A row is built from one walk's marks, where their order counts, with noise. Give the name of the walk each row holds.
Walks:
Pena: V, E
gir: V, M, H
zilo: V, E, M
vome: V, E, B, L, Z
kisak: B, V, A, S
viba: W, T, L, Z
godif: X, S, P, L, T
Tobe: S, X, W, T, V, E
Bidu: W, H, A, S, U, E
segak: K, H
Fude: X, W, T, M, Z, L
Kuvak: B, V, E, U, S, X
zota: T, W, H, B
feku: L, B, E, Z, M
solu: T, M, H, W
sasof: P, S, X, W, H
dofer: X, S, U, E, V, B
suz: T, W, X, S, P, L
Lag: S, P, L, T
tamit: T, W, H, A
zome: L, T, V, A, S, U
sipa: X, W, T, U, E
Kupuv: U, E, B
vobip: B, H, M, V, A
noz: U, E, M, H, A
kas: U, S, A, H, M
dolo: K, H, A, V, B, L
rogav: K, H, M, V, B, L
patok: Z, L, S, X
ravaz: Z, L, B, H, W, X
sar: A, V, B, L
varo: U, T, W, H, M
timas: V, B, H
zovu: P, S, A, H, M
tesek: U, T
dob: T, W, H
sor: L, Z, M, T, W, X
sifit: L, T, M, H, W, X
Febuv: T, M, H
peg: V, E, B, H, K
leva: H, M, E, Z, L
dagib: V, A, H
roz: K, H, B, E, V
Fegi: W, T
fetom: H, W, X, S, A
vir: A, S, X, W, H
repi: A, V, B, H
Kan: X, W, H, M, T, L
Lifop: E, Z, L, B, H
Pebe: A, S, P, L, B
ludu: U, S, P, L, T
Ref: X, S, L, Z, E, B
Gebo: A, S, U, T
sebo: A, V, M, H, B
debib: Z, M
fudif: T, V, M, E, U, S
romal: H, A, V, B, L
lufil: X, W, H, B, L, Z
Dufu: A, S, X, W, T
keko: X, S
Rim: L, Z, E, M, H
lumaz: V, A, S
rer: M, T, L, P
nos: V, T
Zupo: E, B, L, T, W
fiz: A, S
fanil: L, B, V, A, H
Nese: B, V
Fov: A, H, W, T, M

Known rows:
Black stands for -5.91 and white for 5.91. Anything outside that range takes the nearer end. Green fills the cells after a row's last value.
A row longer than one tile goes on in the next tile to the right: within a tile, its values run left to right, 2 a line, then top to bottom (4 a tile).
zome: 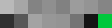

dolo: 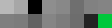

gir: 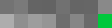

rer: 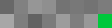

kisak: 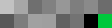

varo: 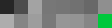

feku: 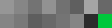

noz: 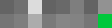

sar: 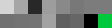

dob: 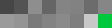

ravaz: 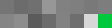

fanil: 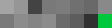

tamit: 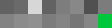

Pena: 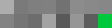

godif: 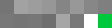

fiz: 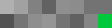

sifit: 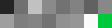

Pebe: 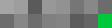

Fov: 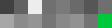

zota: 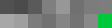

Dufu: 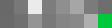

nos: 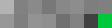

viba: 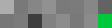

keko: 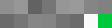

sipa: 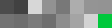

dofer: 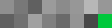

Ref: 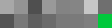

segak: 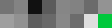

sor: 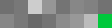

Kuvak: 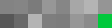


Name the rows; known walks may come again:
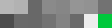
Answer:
patok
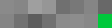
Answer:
Fude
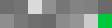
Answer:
sor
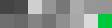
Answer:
sipa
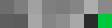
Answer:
fudif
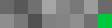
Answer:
Zupo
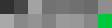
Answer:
varo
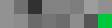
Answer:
roz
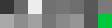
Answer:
Fov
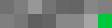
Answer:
Rim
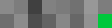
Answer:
Lifop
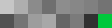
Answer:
lumaz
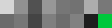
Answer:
vome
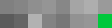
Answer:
Kuvak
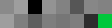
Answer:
rogav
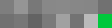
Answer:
Lag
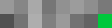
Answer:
Gebo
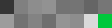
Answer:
Kan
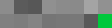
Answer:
Kupuv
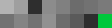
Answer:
romal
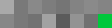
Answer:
Pena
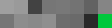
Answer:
fanil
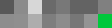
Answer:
zovu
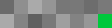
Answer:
rer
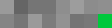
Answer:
tesek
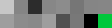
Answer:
Nese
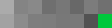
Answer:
debib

